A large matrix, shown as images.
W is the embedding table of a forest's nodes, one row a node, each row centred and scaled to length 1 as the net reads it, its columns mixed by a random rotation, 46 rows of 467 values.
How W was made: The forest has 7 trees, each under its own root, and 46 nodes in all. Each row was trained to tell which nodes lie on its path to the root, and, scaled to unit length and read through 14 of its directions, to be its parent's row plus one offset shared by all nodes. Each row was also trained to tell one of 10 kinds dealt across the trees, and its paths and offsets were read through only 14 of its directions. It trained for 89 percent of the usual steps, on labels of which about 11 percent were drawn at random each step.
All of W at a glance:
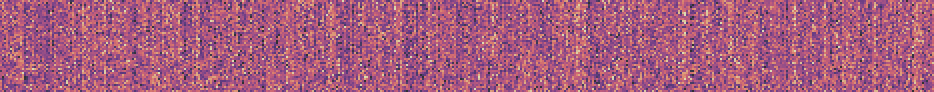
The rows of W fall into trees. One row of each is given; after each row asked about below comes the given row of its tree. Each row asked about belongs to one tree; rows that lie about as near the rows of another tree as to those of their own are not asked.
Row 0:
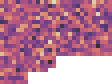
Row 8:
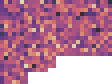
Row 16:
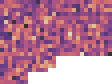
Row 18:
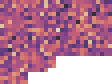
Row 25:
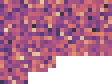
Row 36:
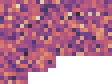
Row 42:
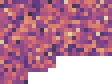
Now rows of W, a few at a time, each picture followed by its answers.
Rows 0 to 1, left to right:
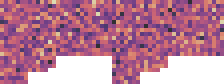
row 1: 16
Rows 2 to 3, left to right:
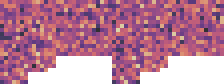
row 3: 25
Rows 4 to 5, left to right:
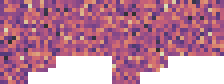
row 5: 25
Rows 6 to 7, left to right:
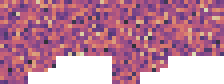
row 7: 18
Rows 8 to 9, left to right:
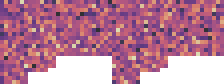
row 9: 25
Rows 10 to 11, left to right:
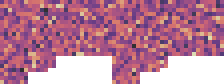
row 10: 36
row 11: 18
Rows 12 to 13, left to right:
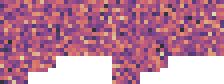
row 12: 25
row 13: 42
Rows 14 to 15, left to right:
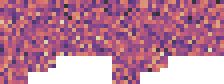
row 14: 18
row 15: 36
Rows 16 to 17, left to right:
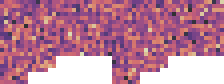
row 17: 16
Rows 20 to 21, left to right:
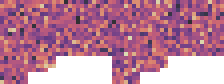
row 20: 16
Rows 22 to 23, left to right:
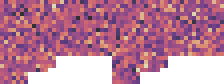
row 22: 25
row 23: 0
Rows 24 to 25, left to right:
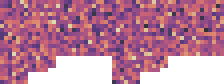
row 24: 8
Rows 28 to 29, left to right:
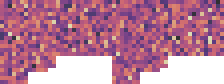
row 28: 8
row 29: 18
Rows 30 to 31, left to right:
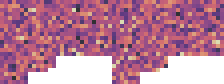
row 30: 36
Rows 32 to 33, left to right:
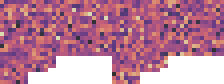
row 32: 42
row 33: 16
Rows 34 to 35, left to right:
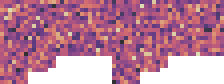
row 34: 42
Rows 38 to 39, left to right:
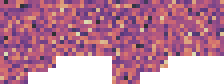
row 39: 16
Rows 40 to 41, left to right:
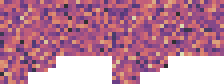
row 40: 36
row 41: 25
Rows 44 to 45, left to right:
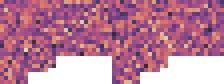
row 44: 42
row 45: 8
